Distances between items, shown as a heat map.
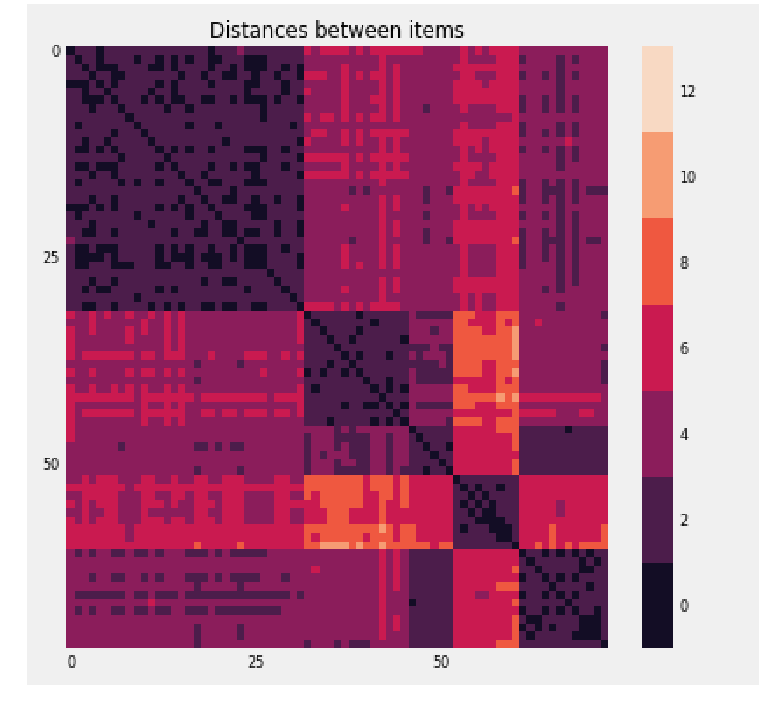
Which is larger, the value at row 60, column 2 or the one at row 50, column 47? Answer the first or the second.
the first
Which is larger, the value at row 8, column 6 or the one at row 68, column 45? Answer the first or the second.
the second
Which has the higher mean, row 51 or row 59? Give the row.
59
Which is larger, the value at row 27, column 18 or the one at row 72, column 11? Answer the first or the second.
the second
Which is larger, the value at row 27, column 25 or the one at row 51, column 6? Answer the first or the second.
the second
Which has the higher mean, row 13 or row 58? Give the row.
58
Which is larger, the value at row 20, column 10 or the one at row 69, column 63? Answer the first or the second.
the first
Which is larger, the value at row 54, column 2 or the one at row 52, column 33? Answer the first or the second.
the second
